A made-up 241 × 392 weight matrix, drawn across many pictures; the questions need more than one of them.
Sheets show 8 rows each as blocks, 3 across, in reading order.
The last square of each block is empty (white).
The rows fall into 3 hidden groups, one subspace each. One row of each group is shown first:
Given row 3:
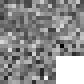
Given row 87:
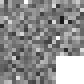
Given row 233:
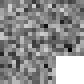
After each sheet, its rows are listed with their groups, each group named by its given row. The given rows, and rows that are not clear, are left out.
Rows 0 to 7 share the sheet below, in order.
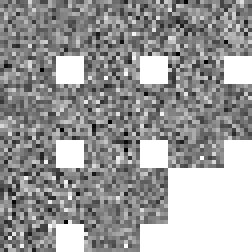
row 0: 87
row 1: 3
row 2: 3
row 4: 233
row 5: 233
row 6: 3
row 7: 3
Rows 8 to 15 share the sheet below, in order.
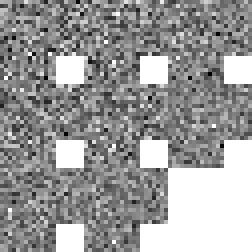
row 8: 3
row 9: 3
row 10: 3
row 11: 3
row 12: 3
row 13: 87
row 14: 233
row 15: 3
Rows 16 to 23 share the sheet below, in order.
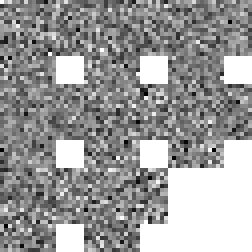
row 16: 3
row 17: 233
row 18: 87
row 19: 3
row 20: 3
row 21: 233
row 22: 3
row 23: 87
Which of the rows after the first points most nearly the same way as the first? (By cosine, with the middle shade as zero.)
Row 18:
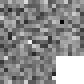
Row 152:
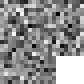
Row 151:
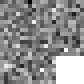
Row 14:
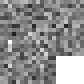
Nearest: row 14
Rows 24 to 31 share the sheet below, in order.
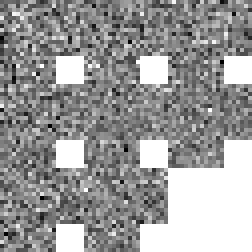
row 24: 87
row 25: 87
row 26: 87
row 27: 87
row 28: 233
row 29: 3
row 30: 87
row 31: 3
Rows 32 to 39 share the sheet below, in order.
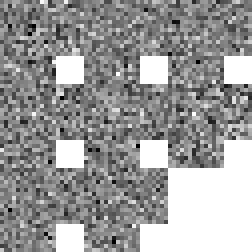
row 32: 87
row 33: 233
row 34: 87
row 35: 3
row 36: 87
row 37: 3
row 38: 233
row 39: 3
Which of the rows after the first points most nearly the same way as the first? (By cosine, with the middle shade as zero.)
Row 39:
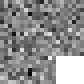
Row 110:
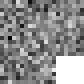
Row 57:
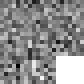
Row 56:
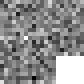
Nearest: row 110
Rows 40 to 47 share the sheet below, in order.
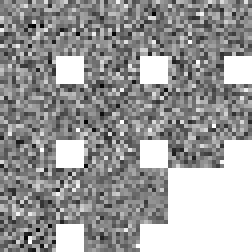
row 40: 87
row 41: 233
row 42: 3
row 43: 233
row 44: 233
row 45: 87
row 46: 3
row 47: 87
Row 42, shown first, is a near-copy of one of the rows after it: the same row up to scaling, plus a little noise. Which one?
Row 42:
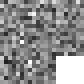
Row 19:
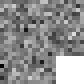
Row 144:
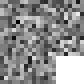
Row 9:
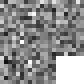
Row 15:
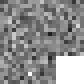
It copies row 9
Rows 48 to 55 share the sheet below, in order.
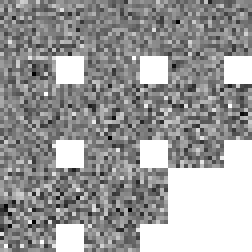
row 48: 233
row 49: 3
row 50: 87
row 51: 87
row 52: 87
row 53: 87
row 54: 3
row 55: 87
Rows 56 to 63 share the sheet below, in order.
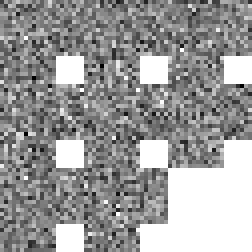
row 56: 233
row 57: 233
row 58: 233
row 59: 233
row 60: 3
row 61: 233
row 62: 233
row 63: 87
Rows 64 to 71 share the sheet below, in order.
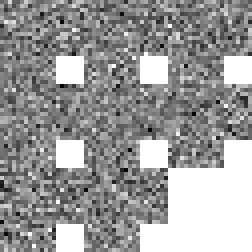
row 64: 87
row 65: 3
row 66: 87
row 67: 233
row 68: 233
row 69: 3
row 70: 87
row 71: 3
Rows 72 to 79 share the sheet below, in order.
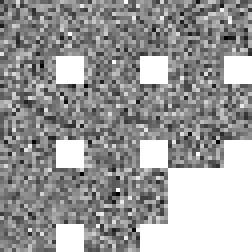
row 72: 233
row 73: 3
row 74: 87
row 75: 3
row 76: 3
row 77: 3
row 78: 233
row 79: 87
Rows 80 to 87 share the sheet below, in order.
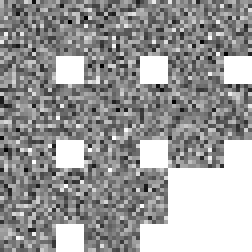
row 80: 87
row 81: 87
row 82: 3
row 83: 87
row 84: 87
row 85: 233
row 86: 87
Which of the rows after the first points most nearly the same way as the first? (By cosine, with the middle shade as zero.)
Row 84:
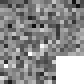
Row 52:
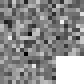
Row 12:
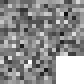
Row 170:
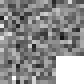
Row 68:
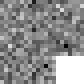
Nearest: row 52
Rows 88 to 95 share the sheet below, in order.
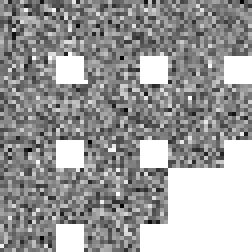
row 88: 3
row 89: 233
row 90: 233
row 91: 3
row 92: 3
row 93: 87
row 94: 3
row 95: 233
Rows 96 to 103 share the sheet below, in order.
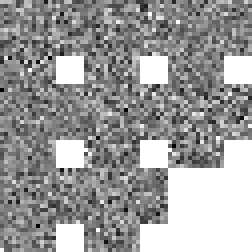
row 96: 3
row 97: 3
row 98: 87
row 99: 3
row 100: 3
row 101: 3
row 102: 233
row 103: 233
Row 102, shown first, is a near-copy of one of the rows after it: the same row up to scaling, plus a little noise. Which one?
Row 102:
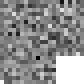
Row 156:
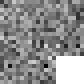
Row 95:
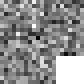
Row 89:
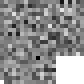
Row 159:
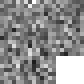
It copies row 89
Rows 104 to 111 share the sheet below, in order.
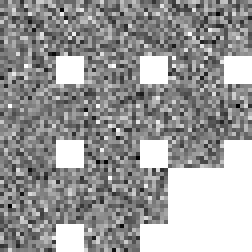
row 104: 3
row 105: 3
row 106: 87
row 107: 87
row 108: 87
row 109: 87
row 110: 87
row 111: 233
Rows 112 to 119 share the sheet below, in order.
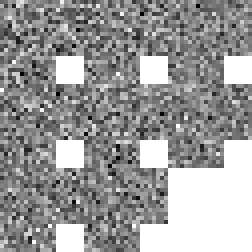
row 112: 233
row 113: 3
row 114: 233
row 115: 3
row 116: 233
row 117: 233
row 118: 3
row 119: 3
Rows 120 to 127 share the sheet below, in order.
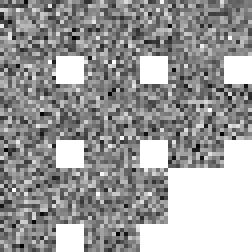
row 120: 87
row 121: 3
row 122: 87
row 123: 87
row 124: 233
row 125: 3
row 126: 87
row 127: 233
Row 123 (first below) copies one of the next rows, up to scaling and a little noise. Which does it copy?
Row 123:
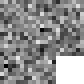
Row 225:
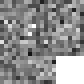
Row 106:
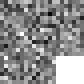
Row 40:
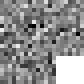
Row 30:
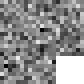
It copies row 30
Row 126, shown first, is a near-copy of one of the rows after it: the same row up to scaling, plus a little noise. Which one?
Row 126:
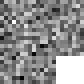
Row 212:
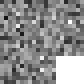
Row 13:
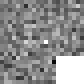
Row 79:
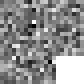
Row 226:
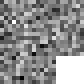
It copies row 226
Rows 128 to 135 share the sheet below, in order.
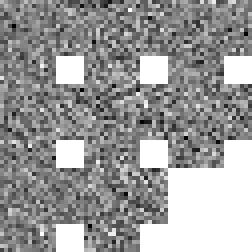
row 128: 233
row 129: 233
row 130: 87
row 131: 233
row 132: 87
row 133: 3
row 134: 233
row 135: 3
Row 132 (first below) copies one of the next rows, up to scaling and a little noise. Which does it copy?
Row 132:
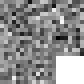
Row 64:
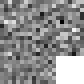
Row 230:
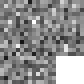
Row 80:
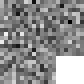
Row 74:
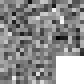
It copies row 74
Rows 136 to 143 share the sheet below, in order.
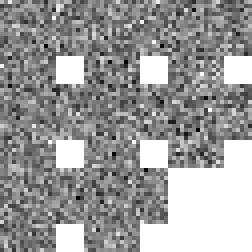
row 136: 3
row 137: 233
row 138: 233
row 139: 3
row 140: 3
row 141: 233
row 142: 233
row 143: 233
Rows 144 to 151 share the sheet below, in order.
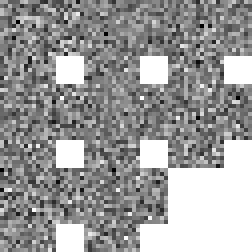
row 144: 3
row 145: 87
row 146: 87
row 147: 3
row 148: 87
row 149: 233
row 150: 3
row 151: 87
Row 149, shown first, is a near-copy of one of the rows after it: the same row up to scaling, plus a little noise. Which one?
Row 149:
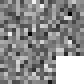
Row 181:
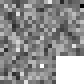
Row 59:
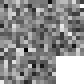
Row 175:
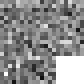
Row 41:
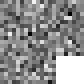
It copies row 41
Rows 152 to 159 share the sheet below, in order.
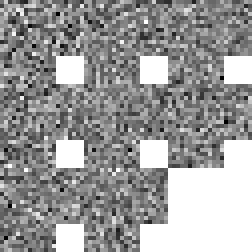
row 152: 87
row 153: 87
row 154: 87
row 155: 87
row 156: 233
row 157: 87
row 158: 87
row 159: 233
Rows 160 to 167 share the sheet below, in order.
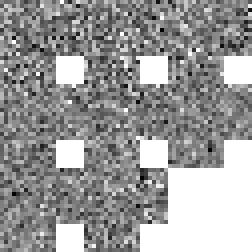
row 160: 87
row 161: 233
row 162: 233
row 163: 233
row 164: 3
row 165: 233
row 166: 233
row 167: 3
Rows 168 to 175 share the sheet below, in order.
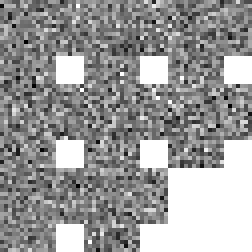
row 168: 233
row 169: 87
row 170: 87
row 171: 233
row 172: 87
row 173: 87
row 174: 3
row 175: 233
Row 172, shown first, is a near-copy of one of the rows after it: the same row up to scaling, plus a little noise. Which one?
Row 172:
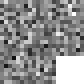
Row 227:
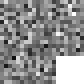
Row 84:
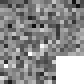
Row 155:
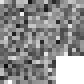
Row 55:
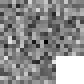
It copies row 227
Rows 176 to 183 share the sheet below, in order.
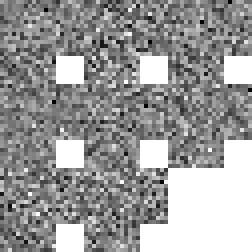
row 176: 87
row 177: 233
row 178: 87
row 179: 3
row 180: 87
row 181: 233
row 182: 87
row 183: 3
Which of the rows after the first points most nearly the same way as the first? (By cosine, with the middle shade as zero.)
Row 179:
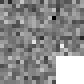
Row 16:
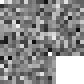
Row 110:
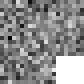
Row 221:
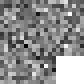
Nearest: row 110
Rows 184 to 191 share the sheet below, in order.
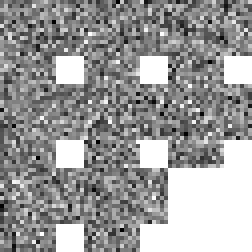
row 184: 87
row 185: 87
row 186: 3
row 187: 87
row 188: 233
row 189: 233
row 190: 87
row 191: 3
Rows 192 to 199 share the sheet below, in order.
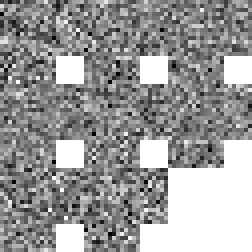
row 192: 3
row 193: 233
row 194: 87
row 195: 87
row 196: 3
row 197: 233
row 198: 87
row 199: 3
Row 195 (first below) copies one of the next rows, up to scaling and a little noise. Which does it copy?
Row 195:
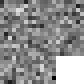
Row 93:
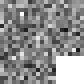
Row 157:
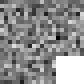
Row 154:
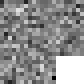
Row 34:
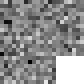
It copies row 154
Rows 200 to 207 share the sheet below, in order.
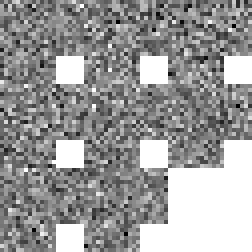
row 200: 233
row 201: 3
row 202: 233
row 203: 87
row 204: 87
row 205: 87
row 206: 233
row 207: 233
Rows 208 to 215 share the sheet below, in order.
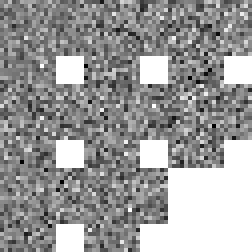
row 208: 233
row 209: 3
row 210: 3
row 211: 3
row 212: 87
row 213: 87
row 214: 3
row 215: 87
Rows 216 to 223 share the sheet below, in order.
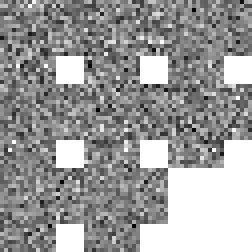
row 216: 233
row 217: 87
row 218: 233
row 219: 233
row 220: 233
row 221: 233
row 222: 3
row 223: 3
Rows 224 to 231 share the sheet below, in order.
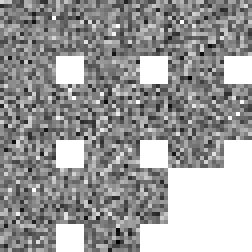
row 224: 3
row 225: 87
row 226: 87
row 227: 87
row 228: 233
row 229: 3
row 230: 87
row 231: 233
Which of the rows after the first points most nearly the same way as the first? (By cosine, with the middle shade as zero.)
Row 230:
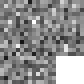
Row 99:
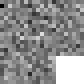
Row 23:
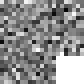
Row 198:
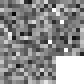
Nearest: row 198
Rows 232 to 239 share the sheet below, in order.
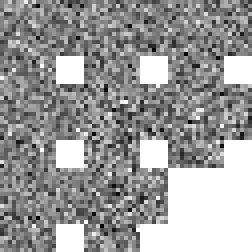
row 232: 233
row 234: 3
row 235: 233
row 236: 233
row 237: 87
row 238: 233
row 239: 87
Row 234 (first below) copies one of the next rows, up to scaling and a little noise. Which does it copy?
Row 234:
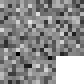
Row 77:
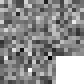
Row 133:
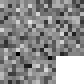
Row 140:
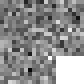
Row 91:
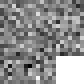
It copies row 133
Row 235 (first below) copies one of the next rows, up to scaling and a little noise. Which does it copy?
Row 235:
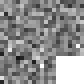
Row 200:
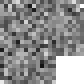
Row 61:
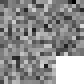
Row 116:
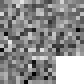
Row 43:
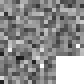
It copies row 43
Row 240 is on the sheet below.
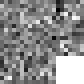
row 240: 3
